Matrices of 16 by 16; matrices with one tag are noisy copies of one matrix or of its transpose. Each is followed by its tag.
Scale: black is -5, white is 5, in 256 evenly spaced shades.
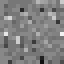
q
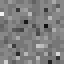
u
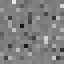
u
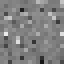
q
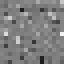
q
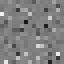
u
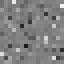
u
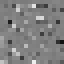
q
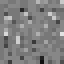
q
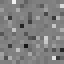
u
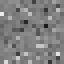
u
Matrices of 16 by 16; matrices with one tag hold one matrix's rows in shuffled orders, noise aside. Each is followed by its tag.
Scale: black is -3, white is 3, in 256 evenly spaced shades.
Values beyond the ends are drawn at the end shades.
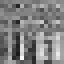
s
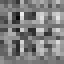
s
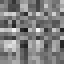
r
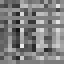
s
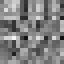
r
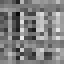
s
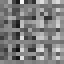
s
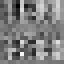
s
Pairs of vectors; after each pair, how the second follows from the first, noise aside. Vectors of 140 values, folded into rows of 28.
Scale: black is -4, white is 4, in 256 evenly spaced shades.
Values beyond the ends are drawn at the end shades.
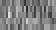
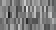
negated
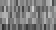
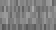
shrunk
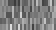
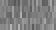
shrunk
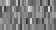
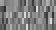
shuffled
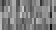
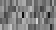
shuffled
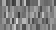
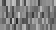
negated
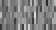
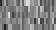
shuffled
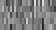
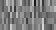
negated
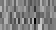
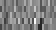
negated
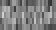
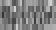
negated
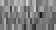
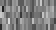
shuffled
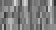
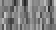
negated
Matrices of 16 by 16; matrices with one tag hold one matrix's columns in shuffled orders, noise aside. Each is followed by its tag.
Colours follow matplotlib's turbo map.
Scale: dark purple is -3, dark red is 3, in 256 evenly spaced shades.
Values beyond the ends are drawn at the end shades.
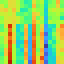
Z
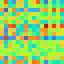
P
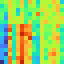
Z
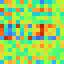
P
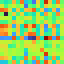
P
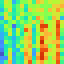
Z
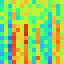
Z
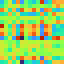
P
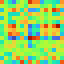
P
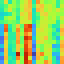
Z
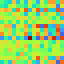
P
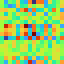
P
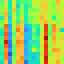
Z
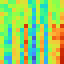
Z
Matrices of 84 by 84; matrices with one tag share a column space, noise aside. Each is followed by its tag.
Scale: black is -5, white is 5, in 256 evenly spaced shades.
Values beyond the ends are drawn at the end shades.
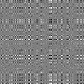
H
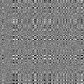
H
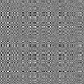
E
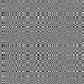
E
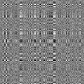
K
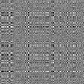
E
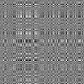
K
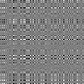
H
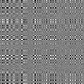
H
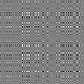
E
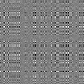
E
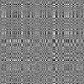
K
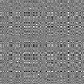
E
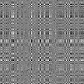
K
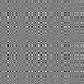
E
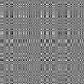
K
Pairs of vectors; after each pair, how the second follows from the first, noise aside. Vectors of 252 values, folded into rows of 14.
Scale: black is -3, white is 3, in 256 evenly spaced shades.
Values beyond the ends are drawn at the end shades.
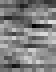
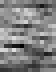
reversed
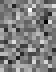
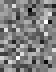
negated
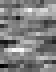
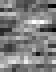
reversed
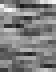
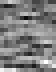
reversed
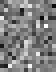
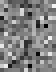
negated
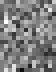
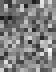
reversed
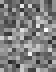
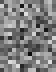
negated
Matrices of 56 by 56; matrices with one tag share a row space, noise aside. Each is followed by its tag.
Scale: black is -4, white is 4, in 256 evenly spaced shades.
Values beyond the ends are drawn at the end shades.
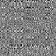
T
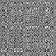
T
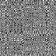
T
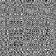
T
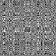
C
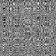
C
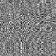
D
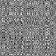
T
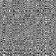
C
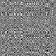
T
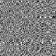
D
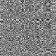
D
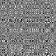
T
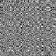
D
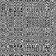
T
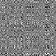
T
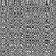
T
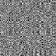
D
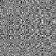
D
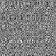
T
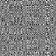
T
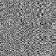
D
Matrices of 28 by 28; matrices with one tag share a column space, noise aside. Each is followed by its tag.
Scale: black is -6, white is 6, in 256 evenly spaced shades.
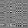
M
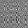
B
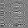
M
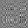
B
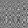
B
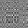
B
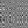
B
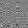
M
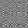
M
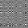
M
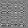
M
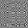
M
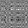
B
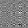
M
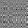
B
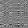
M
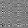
M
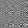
M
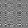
M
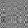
B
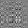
B
